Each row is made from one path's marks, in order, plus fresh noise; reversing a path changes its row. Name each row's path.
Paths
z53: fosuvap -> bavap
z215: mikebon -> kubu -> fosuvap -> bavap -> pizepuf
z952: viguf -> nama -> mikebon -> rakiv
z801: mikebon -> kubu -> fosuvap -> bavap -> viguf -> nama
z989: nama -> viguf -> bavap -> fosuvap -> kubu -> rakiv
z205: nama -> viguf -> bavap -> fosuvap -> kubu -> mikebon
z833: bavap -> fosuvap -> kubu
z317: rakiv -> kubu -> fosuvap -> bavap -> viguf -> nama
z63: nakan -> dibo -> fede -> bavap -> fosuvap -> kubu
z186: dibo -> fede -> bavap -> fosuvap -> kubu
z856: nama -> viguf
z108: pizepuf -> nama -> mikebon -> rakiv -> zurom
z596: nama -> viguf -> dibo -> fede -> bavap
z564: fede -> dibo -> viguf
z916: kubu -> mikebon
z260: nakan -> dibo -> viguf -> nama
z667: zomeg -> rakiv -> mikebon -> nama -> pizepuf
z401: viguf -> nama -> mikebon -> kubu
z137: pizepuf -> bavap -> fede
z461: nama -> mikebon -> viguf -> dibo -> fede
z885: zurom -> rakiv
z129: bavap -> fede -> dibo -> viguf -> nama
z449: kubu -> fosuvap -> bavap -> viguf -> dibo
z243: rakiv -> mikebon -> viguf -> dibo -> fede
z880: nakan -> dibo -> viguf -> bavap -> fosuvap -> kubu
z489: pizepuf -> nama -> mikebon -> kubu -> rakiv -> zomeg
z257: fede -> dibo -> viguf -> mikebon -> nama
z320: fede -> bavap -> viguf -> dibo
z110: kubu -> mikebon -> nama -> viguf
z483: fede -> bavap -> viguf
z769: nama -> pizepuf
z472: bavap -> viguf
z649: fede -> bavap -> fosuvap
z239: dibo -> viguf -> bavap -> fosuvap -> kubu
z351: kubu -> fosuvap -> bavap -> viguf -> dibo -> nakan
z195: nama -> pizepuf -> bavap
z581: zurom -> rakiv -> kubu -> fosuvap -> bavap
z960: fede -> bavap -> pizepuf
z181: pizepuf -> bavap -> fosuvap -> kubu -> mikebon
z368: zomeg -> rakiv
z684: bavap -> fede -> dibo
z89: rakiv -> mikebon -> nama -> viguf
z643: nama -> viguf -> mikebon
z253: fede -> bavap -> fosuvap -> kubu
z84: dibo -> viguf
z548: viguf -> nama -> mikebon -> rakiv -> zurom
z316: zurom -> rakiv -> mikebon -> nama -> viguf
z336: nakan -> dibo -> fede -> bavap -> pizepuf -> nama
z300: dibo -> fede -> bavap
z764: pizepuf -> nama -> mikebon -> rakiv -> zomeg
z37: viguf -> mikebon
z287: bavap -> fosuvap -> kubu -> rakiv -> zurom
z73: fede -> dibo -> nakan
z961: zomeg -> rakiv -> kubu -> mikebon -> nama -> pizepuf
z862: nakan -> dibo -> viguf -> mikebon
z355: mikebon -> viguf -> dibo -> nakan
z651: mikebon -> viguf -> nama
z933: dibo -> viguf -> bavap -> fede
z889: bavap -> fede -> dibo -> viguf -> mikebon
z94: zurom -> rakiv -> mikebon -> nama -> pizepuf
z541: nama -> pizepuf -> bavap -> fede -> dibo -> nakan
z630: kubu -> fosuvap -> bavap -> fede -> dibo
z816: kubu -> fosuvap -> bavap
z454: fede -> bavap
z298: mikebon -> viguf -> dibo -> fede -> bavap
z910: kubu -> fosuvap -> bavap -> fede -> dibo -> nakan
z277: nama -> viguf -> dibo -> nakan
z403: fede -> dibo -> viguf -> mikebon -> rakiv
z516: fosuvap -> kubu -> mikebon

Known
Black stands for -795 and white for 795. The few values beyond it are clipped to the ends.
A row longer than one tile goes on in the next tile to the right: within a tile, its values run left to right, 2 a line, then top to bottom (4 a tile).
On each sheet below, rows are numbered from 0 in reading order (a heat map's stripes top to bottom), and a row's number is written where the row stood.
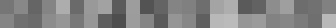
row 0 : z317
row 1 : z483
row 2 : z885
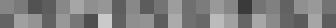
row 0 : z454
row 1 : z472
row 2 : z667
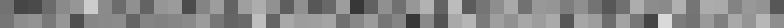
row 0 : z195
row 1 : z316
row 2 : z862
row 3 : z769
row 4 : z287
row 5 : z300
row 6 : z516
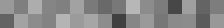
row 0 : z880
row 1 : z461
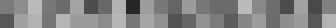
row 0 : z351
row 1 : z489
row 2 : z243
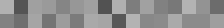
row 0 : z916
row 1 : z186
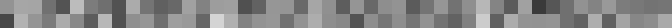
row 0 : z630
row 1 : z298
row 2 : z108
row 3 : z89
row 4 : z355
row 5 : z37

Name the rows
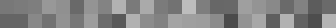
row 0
z110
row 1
z63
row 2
z84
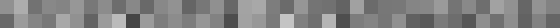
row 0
z649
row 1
z952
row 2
z449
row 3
z129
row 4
z651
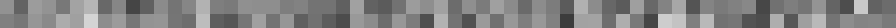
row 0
z181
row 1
z94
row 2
z260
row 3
z596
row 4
z643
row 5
z320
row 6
z368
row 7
z541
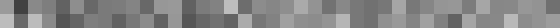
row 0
z764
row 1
z856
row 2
z253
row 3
z989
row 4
z239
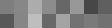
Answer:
z277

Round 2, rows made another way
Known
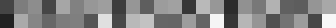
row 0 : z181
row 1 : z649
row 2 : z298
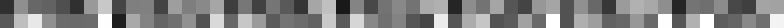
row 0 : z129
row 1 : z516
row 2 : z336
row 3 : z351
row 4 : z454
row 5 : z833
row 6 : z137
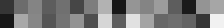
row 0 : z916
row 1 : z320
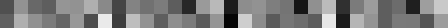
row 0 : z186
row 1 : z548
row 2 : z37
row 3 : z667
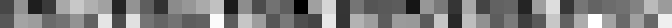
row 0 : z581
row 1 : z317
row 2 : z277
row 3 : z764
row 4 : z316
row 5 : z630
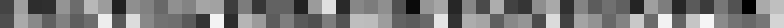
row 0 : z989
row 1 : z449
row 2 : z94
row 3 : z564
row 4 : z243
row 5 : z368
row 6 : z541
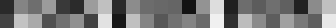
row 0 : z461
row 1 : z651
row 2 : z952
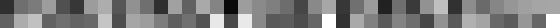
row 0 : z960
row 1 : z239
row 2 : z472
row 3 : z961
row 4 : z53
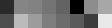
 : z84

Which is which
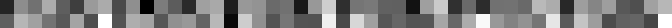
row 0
z300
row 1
z885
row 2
z643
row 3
z769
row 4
z910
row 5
z596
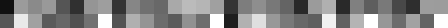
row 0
z483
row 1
z816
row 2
z889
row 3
z684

